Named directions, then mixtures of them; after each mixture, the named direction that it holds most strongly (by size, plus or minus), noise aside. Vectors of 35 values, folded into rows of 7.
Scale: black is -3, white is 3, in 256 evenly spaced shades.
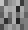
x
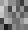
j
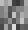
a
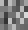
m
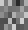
a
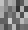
m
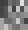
j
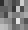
x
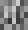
x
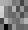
j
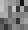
j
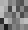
j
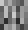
x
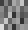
a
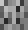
x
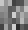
a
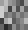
j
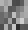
a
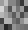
j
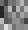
j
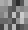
a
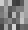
a
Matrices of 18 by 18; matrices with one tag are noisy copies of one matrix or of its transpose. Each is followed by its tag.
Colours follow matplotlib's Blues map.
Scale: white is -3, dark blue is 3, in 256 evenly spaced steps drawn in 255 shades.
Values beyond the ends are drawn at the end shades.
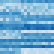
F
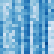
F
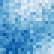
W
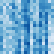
F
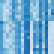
F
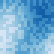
W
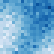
W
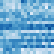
F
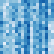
F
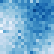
W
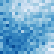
W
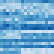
F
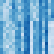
F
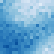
W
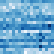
F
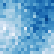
W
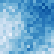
W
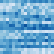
F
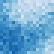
W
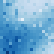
W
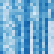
F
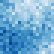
W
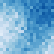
W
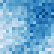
W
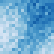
W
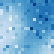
W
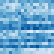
F
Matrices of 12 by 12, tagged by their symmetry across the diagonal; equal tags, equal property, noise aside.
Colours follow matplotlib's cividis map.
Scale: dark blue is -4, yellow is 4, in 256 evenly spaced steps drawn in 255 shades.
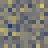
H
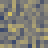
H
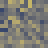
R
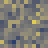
H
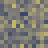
R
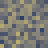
H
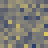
R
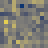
R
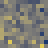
R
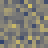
H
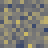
R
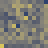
R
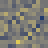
R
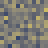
R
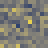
H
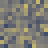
R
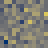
H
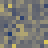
H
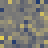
R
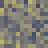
H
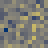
H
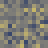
R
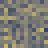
H
